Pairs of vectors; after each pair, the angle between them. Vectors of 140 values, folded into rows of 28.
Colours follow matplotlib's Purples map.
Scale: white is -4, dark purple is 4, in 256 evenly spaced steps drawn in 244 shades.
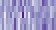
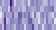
partly opposed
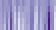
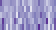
partly opposed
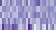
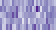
partly opposed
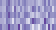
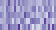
nearly parallel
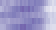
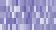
orthogonal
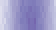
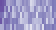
partly opposed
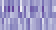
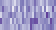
partly opposed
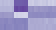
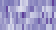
partly opposed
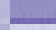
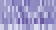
partly aligned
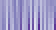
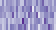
partly opposed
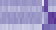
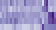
nearly parallel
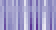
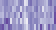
partly aligned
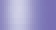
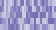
orthogonal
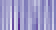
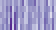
nearly opposite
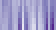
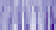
nearly parallel
